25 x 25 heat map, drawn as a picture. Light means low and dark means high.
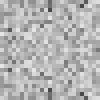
No seam splits the table. Overall the values sit about 30% of the way up the scale. There is no overall slope. The grain is fine, like static. The top and bottom halves mirror each other.
